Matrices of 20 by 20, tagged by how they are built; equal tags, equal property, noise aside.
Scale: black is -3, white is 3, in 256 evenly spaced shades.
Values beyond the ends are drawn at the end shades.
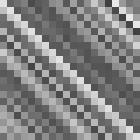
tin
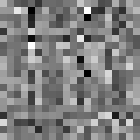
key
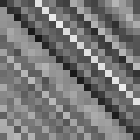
tin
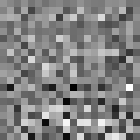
key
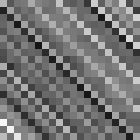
tin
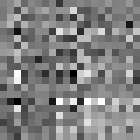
key
